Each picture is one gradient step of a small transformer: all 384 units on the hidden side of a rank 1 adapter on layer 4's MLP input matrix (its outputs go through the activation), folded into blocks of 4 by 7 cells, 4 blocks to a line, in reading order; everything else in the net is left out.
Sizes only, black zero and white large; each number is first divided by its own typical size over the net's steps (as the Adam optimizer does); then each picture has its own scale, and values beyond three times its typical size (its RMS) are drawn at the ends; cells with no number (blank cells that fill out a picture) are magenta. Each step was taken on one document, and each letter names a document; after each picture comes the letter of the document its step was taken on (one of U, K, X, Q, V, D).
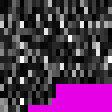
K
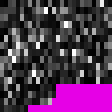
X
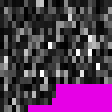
X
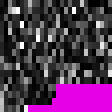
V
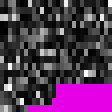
V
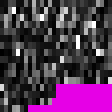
X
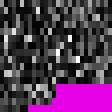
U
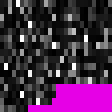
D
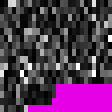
V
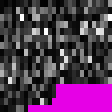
X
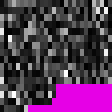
V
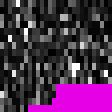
D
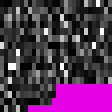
K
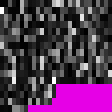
U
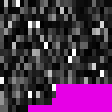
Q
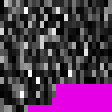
V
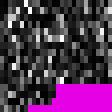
V
